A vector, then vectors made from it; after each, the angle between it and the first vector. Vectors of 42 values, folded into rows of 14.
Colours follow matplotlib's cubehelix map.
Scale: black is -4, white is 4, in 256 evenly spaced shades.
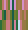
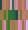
partly aligned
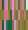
orthogonal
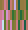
orthogonal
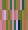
nearly opposite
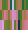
nearly opposite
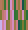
partly opposed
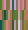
nearly parallel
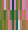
nearly parallel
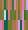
orthogonal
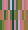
nearly parallel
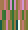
nearly parallel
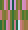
nearly parallel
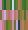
nearly opposite
